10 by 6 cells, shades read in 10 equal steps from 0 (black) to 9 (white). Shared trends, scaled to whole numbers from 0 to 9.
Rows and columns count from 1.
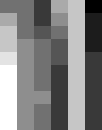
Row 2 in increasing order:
1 2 4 5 6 7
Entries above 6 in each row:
1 1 2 2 2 2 2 2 2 2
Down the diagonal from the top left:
4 4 3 3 7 2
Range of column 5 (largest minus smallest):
0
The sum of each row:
23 25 26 27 29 29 29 30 29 29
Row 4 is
7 5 4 3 7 1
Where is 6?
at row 1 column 4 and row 2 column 1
